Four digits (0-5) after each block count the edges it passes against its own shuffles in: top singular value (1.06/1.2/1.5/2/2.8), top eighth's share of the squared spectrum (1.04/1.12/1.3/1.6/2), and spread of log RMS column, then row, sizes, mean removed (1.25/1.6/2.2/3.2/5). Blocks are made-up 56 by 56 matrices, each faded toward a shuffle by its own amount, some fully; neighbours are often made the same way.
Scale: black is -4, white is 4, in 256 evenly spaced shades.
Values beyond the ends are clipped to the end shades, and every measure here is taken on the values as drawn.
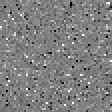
2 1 0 0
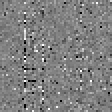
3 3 2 1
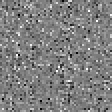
1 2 2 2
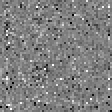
2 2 2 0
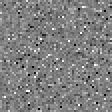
0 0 0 0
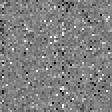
2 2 1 0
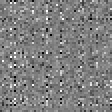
2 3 3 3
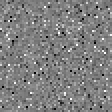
0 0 0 0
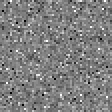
0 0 0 0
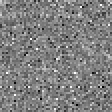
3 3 1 1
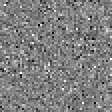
0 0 0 0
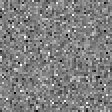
0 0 0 0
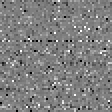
2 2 0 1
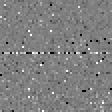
3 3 0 1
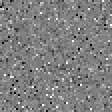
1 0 0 0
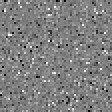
0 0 0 0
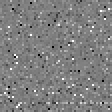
1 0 0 0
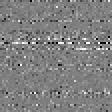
3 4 0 3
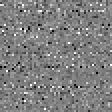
1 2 0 2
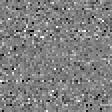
1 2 0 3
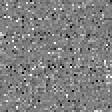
1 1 0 1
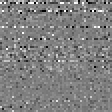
3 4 0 3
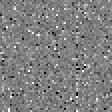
2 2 1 0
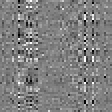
4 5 3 2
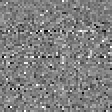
2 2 0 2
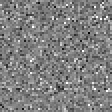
1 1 0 2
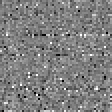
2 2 0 2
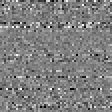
2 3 0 4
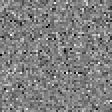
1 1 0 2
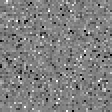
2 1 0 0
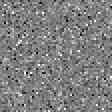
1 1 0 0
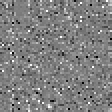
3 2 0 0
